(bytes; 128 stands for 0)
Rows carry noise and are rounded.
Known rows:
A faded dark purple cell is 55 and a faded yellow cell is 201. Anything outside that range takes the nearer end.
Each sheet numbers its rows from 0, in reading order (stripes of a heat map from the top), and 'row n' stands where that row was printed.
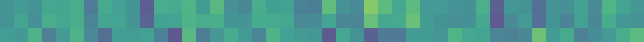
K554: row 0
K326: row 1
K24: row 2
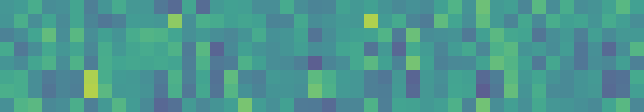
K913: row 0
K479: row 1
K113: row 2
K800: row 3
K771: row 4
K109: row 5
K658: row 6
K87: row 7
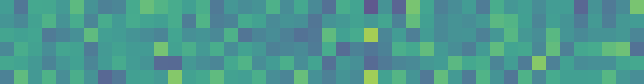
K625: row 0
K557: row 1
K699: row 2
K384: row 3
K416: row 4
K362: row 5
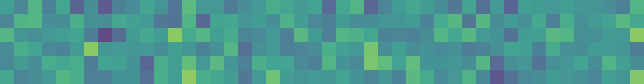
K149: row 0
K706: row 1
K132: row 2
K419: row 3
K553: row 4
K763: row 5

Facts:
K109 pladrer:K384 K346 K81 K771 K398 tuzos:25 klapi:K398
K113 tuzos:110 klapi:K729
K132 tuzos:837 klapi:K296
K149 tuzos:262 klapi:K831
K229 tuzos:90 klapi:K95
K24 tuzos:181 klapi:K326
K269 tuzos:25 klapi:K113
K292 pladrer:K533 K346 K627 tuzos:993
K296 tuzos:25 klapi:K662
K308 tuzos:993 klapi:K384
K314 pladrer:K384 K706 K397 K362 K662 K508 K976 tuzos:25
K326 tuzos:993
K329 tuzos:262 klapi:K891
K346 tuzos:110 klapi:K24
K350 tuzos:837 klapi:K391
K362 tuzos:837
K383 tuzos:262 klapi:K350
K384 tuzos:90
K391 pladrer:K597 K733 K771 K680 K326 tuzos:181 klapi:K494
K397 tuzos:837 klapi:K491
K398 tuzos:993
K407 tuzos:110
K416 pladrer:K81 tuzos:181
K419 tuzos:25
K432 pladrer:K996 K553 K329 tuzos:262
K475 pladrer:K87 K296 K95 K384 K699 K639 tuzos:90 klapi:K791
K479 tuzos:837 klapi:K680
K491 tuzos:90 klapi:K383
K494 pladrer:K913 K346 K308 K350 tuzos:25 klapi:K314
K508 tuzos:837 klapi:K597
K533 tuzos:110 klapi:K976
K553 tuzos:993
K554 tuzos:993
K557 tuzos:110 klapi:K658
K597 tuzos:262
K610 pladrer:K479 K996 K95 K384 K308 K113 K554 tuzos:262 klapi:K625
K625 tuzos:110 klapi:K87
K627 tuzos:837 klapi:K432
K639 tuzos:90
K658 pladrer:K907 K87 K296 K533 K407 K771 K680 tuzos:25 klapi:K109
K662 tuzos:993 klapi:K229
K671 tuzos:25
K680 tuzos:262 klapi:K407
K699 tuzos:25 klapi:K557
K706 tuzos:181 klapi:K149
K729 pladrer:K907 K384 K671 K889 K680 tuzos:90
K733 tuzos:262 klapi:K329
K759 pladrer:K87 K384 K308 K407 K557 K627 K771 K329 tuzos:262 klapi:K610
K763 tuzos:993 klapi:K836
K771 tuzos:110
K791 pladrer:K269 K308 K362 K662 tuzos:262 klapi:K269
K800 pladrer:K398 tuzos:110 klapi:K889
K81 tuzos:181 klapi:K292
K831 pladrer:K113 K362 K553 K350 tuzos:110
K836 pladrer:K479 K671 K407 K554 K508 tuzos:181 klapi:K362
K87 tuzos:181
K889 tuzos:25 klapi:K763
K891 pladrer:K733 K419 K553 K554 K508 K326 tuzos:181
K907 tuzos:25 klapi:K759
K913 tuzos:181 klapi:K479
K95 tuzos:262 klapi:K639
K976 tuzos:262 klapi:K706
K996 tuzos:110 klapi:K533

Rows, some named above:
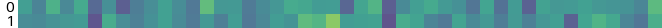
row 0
K149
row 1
K791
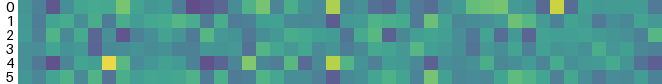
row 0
K391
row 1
K346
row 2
K149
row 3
K597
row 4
K494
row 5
K771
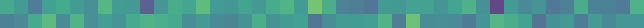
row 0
K292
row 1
K113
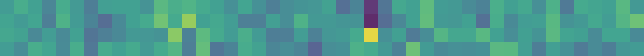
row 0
K639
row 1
K229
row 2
K627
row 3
K533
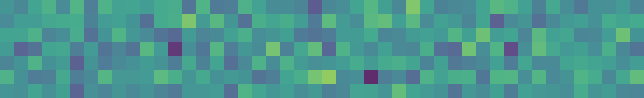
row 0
K771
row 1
K662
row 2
K81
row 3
K383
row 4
K976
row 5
K475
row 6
K597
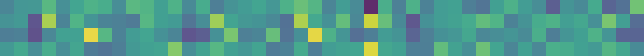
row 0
K831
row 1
K397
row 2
K314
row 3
K508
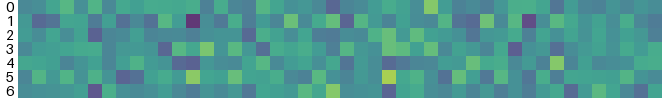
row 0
K407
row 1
K383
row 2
K680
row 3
K662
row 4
K416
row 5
K362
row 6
K432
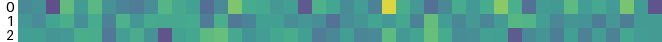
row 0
K350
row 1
K557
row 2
K398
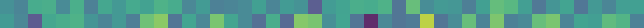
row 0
K996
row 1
K491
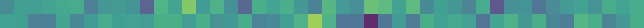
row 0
K662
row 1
K729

